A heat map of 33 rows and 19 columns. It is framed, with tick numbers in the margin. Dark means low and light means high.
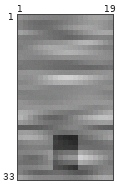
The grain runs across in streaks. Values change most from cell to cell in the bottom middle. Overall the values sit about 50% of the way up the scale. In the bottom middle lies a patch that is lower than the rest.
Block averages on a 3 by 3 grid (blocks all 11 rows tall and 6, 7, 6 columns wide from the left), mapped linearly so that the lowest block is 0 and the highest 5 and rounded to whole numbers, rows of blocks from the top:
334
445
303
